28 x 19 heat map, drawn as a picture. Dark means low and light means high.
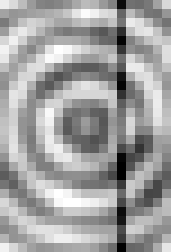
The field is mottled with small blotches. Column 14 differs from the columns beside it. Rings spread out from the centre.
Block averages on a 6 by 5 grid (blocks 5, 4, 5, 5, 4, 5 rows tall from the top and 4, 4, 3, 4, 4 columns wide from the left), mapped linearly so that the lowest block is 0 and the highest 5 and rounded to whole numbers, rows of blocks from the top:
4 3 4 1 3
4 4 2 1 4
4 3 3 1 4
3 4 1 0 1
2 5 4 1 0
4 4 4 0 3
